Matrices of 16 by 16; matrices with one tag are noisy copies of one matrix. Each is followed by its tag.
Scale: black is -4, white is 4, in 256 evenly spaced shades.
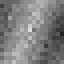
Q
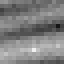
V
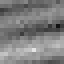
V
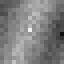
Q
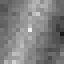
Q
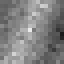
Q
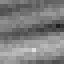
V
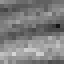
V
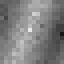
Q
